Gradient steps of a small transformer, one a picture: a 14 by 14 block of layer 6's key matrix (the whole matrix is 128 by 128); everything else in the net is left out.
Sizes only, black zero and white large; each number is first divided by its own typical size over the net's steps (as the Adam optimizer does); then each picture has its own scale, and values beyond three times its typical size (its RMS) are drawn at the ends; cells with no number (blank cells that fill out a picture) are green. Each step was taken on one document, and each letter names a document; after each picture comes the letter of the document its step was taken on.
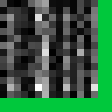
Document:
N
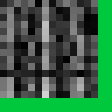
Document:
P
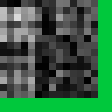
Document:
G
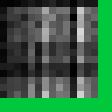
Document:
P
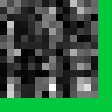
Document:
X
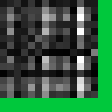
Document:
P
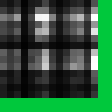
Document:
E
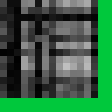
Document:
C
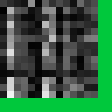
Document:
X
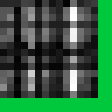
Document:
G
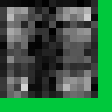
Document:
G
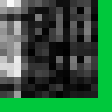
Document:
C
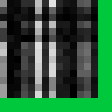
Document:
C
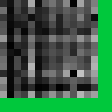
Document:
P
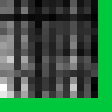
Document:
P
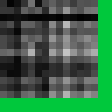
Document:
N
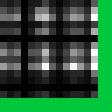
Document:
E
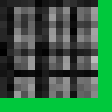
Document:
X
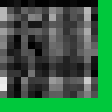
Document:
G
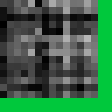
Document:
N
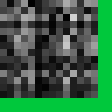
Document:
G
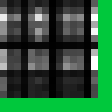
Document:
E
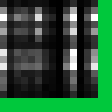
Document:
E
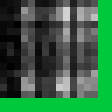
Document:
X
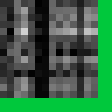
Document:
N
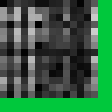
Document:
G
